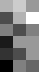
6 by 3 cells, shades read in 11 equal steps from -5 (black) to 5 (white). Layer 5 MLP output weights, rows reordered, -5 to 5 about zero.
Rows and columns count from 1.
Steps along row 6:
up down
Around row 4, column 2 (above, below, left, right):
-2 -2 -4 1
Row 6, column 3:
-1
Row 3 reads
0 -2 0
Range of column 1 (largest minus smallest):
7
